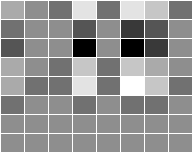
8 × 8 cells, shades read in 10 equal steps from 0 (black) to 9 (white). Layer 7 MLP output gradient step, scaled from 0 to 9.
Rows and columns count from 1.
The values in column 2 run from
4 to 5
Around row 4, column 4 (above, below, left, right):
0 8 4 4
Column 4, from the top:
8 3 0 7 8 4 5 5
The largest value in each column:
6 5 5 8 5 9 7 5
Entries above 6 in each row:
3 0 0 2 3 0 0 0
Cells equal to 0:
2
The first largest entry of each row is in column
4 2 2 4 6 2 1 1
